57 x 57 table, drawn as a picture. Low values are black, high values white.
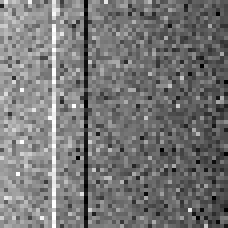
Columns 14 and 22 differ from the columns beside them. No regular stripes run through it. Values rise toward the left.
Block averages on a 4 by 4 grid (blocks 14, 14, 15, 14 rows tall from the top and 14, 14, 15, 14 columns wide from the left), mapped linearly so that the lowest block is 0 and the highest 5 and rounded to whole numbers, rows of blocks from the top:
5 3 2 0 | 5 2 2 0 | 5 2 1 0 | 5 2 1 0
